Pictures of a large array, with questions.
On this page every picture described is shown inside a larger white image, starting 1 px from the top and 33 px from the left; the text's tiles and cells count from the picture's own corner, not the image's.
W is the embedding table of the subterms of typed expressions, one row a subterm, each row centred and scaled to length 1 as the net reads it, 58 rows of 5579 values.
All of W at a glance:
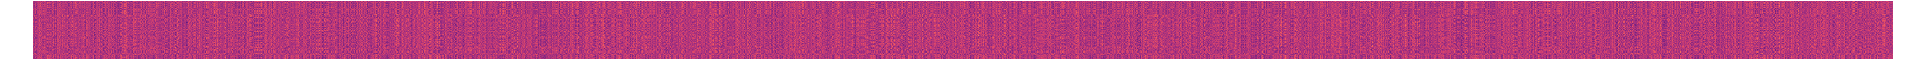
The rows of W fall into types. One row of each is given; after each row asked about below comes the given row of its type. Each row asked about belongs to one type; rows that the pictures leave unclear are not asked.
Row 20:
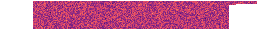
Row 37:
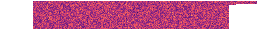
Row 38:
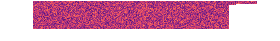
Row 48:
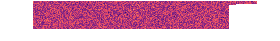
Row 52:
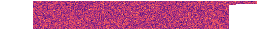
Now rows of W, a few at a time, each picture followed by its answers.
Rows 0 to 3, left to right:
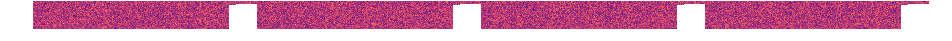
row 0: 48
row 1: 38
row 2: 48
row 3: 37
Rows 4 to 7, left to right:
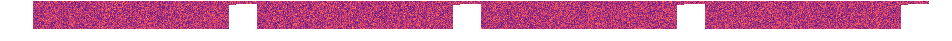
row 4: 48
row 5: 37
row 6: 38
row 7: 37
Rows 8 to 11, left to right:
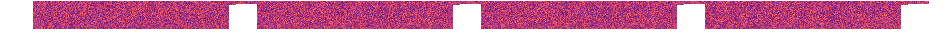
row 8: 20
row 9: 37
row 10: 37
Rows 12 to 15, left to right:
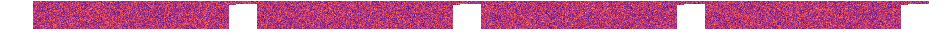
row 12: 37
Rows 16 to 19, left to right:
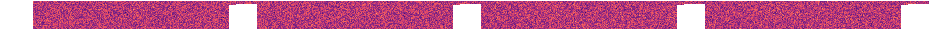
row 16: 48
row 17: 20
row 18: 37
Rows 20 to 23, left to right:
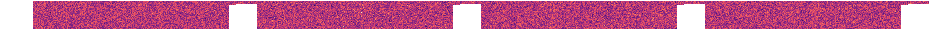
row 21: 48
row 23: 38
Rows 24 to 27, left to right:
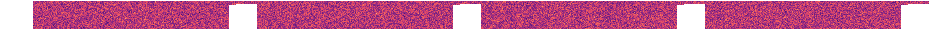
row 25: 20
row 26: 38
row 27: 20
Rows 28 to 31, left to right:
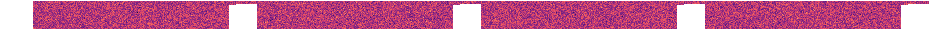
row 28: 38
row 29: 37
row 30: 48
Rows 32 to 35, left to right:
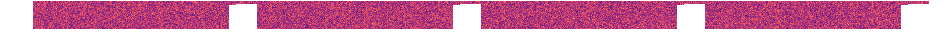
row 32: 20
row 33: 38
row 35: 48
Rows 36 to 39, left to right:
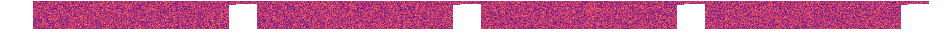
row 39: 20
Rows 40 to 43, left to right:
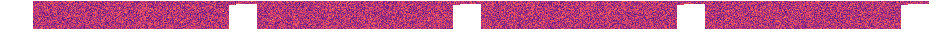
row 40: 38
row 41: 48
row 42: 20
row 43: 20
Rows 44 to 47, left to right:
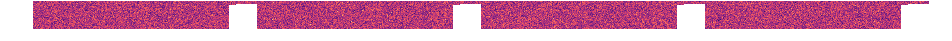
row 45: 52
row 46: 52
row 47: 37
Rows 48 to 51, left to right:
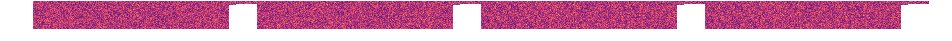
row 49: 37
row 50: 37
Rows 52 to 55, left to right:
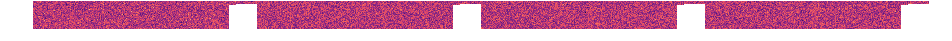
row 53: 20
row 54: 38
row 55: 38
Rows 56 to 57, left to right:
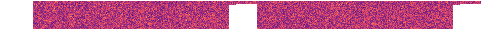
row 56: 38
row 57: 38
